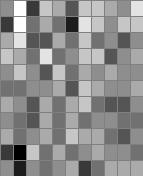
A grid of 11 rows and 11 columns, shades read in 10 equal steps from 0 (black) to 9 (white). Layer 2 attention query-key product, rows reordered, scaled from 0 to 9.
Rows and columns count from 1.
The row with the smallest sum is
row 10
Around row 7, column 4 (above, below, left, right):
5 6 3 4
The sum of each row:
65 60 54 62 58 56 52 50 56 48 50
